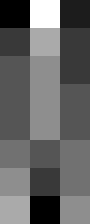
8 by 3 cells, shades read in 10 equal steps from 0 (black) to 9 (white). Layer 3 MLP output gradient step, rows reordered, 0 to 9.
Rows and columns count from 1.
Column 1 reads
0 2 3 3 3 4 5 6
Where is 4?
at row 6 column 1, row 6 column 3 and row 7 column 3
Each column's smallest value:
0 0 1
